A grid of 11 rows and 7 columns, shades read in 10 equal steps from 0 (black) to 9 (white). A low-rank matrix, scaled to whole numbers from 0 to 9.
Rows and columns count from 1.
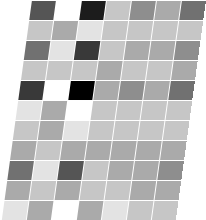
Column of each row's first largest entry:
2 3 2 1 2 3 3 2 2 2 3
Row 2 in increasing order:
6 7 7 7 7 7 8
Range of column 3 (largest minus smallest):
9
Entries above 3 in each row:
5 7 6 7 5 7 7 7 6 7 7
